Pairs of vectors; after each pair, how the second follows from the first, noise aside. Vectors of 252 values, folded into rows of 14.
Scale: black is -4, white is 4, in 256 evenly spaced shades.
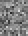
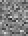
shuffled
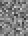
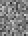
shuffled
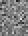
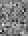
shuffled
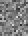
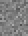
shrunk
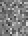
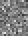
shuffled
